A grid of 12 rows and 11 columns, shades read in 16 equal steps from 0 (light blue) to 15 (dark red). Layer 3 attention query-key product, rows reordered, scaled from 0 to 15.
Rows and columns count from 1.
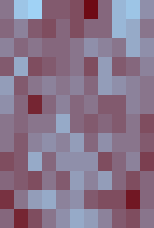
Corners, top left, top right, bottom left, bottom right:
7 5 8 7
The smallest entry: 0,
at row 1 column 3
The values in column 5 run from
3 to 9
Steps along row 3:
up down up same down down up up down up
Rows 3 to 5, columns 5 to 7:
8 7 5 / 8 7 10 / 7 6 8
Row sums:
67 79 70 83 69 86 83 73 80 83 88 82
